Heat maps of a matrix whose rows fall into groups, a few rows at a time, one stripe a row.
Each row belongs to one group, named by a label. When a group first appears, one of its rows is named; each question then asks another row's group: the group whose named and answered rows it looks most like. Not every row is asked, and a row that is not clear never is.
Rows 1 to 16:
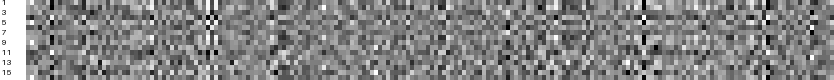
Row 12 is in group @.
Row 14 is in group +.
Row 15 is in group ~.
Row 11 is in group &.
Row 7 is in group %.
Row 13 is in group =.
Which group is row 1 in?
+
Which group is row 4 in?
&
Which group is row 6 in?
@
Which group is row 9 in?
+
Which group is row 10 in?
~
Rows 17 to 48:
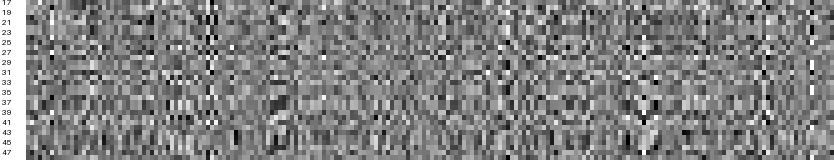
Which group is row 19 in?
%
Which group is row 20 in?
&
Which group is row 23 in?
%
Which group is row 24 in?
&
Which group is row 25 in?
@
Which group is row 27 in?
&
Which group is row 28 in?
+
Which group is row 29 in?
@
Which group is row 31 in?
%
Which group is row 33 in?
~
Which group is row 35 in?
@
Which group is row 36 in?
+
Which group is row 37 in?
~
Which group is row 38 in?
~
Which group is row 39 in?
&
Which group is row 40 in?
=
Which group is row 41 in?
+
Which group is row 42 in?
@
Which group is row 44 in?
~
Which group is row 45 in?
~
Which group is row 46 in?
~
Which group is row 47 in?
&
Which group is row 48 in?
@
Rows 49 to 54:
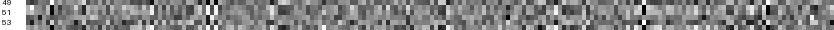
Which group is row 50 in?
+
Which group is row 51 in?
+
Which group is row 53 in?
&
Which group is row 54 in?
+
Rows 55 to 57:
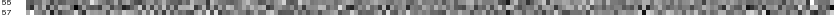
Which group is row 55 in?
@
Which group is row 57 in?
+
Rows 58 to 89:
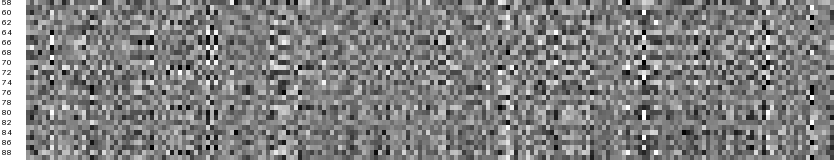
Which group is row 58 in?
~
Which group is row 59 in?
@
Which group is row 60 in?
&
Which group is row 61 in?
%
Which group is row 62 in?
=
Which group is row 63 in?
%
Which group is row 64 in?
+
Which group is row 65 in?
&
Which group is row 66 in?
&
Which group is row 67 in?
+
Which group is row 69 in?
&
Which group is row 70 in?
+
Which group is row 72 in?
~
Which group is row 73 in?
&
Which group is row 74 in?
+
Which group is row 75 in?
%
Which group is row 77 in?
@
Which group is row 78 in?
%
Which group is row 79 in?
=
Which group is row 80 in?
&
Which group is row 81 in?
&
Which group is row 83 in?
%
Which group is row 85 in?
&
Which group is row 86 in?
%
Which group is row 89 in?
%
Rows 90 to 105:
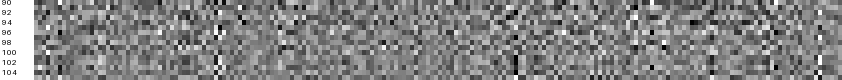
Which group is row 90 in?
&
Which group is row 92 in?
@
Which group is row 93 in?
=
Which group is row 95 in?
%
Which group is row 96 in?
+
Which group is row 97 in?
@
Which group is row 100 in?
%
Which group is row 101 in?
@
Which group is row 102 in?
@
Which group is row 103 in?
+
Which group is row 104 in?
@
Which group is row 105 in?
%
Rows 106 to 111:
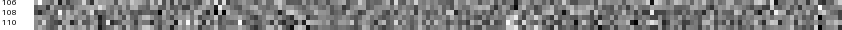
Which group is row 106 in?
+
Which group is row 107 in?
@
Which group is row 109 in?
%
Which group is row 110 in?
~
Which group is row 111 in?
%
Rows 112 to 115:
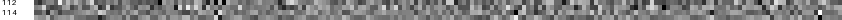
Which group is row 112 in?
&
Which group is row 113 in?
~
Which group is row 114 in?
@
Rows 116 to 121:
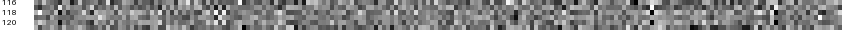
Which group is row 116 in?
~
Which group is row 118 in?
+
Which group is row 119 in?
@
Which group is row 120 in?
+
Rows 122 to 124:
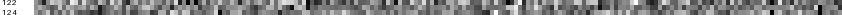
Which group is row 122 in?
=
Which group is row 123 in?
%
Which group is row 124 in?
%
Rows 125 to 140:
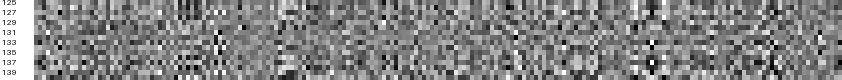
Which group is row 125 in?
=
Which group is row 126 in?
=
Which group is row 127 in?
+
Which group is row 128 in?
=
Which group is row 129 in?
~
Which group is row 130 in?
~
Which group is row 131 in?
%
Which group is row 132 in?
@
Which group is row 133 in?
&
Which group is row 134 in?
+
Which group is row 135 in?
%
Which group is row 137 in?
&
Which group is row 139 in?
+
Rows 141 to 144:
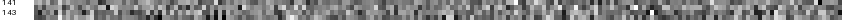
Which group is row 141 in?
%
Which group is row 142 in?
=
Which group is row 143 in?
&
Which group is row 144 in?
&
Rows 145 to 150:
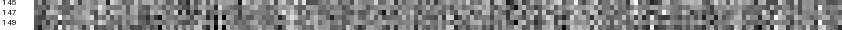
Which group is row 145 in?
=
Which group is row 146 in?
@
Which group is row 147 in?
=
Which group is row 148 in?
&
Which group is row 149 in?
@
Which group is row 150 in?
&
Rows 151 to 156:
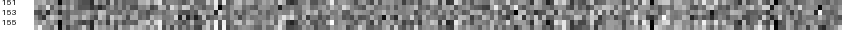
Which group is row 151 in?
+
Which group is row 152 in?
%
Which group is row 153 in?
@
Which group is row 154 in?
=
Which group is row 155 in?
+
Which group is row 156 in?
+
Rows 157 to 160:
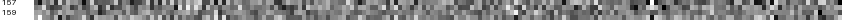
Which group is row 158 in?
~
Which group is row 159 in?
%
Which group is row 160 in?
+
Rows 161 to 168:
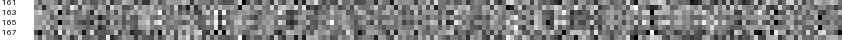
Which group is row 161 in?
~
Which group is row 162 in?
=
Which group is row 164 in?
%
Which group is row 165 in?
+
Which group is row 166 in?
%
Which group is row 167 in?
&
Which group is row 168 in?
~
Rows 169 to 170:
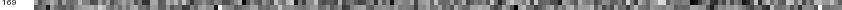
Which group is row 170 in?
@
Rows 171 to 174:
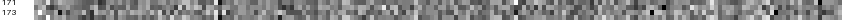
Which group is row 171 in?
%
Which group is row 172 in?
~
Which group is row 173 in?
+
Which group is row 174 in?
%
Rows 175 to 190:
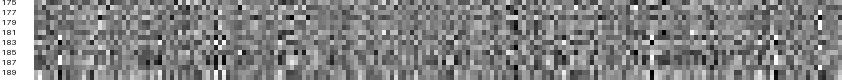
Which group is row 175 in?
~
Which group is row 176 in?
=
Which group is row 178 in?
%
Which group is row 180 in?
@
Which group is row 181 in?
~
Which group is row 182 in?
&
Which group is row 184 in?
@
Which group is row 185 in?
~
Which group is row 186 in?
&
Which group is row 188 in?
@
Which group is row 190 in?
+
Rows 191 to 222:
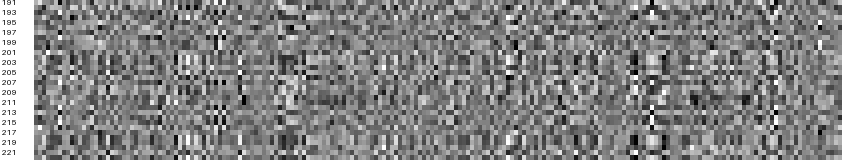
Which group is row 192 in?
=
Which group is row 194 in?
~
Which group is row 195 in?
@
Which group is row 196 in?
%
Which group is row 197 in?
+
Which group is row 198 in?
&
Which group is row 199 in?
@
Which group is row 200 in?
@
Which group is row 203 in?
~
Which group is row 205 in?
~
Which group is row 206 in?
=
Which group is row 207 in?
&
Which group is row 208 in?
=
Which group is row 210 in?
~
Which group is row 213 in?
+
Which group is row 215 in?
&
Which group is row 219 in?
~
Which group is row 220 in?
~
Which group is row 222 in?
~
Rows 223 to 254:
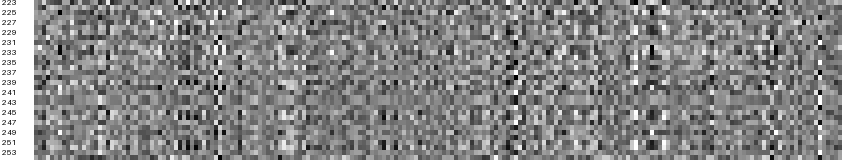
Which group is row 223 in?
~
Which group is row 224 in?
=
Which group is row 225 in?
+
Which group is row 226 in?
%
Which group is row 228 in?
=
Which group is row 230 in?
%
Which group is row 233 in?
+
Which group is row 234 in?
=
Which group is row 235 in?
@
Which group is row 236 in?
=
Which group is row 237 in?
%
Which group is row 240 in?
&
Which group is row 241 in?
%
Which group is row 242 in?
@
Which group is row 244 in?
%
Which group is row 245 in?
=
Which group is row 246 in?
=
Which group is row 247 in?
%
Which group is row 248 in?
@
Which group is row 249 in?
&
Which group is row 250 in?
@
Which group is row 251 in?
=
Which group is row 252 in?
=
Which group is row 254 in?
%
